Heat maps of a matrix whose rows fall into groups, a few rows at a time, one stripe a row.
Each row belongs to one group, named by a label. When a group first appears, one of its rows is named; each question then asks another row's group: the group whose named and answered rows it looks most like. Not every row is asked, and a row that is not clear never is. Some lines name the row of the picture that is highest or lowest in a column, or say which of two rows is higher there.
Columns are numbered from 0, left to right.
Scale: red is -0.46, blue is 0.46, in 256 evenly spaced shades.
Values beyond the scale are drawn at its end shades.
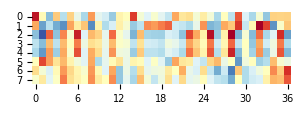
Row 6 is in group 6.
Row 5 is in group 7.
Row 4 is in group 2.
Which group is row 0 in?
6
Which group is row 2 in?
2
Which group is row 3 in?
2
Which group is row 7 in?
6
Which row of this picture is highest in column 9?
5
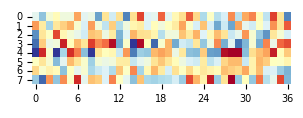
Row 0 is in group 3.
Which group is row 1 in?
6
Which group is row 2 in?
7
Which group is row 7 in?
2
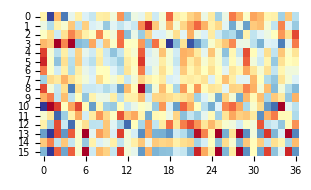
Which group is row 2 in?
6
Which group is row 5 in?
6
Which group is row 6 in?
6
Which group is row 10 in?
7
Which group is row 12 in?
3
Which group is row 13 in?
2
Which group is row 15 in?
2
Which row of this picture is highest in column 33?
10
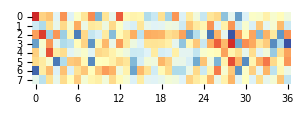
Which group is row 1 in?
2
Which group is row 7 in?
2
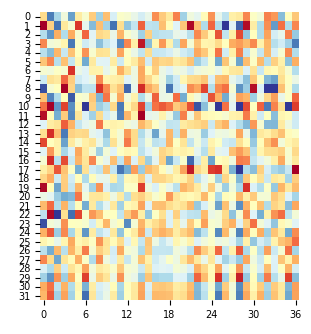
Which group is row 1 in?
6
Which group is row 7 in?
7
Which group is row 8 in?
7
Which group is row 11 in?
6
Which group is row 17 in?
3
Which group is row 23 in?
7
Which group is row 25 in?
6
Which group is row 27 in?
6
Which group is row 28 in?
2
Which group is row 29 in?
2
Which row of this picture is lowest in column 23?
8
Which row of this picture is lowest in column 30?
8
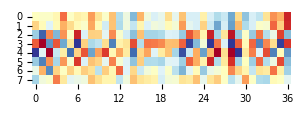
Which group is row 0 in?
6
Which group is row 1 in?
6
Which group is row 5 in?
2
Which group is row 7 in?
7
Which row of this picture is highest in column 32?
3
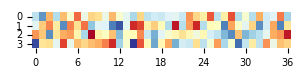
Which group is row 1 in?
3
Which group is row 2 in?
6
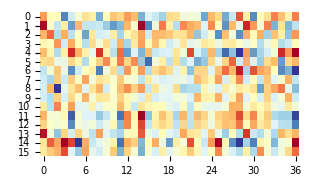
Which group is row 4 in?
6
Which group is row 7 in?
2
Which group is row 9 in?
2
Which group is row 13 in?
6
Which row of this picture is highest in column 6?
2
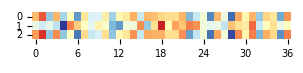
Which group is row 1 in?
3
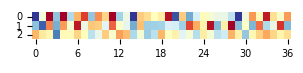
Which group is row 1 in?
2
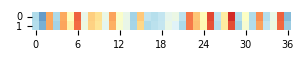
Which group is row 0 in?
2
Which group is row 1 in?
2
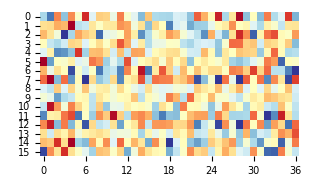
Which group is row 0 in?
2
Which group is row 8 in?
2
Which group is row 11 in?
7
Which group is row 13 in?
6
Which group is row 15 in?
7
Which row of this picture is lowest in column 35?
0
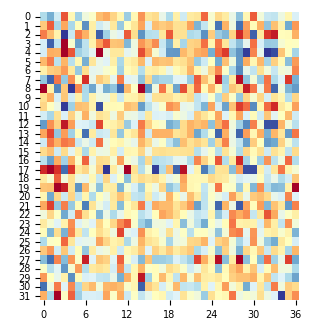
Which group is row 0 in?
7
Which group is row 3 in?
7
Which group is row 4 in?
7
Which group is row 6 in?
3
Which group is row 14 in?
7
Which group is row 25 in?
7
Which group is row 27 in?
2
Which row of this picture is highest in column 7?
8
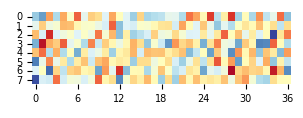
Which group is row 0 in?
2
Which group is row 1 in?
6
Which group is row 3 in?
7
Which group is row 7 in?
7
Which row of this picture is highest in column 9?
6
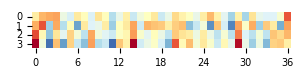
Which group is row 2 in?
6
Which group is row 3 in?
6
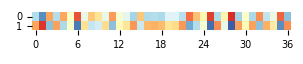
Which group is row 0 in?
2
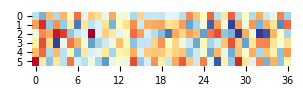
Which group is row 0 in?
2
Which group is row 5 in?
6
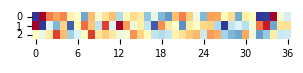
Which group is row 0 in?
7
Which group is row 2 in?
7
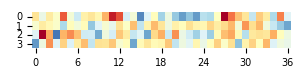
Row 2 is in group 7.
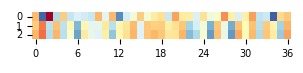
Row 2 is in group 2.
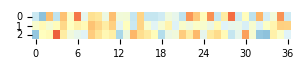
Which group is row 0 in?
2
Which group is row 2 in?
7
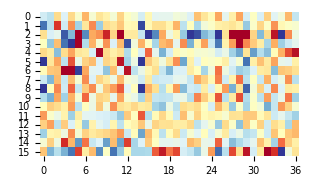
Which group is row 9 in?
2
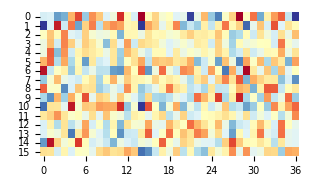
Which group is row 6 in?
6
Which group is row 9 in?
2
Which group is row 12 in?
3
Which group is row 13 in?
3
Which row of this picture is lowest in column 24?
6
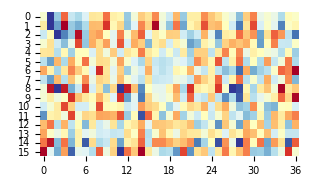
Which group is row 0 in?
7
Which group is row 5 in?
2
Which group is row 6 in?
6
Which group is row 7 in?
2
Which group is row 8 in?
3
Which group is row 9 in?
6
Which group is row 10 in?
7
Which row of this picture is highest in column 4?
15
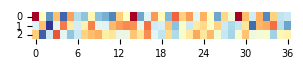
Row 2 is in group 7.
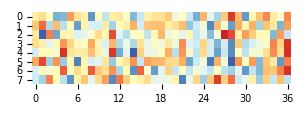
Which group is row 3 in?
6
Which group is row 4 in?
6
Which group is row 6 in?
6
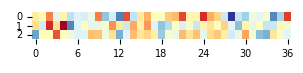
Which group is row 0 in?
3
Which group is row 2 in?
7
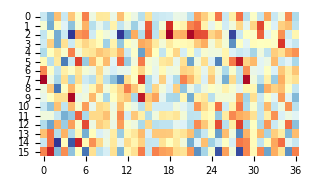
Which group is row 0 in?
2
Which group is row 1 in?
3
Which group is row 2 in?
3
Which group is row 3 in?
3
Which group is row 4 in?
6
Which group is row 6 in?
6
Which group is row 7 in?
6
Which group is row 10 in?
2
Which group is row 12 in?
2
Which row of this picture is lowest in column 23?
2
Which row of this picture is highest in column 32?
15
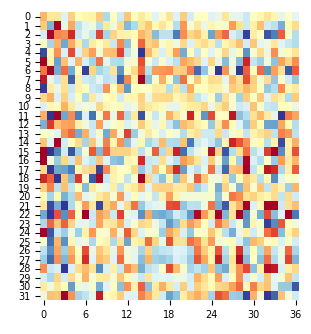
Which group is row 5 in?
6
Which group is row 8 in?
7
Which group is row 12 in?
7
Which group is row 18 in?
6
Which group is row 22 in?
2
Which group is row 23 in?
7
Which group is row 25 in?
3
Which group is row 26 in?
2
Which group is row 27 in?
2
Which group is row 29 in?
2
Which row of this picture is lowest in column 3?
31
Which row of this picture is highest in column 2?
18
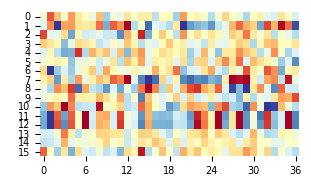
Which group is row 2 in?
6
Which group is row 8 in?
3
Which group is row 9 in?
6
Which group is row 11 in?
2
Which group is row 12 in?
2
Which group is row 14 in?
7
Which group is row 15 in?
6
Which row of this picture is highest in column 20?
1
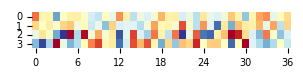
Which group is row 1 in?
6
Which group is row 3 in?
7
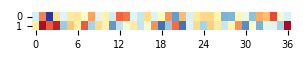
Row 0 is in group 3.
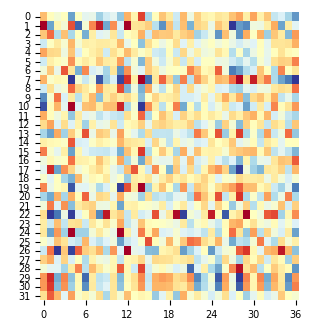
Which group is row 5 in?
6
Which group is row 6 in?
3
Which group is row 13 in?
2
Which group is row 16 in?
6
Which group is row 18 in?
3
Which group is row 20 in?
2
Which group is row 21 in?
3
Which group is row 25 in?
3
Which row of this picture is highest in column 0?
10
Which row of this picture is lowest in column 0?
1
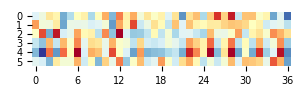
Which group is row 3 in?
2
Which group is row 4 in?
2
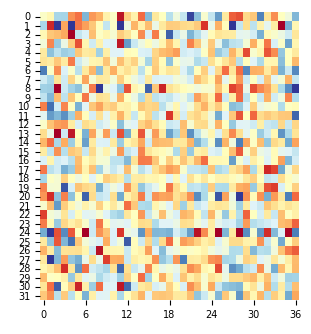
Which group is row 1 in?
3
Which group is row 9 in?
2
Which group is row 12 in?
3
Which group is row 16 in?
3
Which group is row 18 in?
7
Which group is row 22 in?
6
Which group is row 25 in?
3
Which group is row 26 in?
6
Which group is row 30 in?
6
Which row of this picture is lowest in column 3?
28
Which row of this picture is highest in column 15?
8
